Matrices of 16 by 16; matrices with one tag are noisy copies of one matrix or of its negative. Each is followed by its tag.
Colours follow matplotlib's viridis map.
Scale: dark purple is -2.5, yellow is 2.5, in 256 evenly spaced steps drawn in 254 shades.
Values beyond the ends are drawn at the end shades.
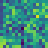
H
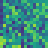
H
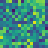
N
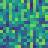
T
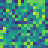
N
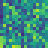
H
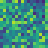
N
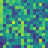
H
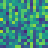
T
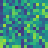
H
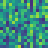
T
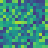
N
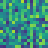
T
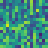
T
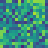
N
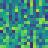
T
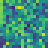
H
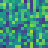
T
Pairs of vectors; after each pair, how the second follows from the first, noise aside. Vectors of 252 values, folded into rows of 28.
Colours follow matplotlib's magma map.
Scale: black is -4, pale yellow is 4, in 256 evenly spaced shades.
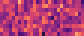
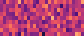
sign-scrambled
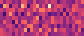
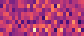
reversed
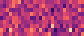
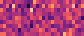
reversed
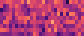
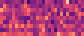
negated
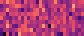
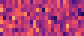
wrapped around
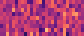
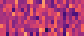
negated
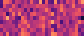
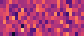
wrapped around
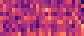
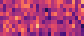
negated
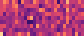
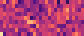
sign-scrambled
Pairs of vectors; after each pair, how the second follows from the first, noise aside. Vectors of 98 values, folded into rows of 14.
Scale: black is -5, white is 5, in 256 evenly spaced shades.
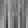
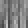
negated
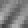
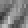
negated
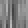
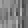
wrapped around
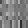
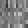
reversed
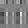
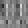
wrapped around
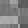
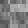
reversed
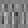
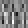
scaled up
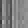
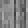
wrapped around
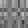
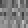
negated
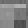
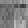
negated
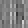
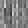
reversed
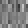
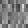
copied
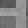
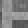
reversed
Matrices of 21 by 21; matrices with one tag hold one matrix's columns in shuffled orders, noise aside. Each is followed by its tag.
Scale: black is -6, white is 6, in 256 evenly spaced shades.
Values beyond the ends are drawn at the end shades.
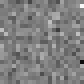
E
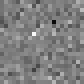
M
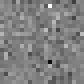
E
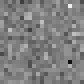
E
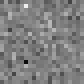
E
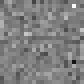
E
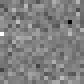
M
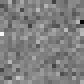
M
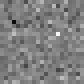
M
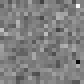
E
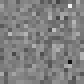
E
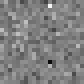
E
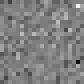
E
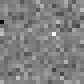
M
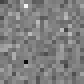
E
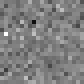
M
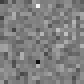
E
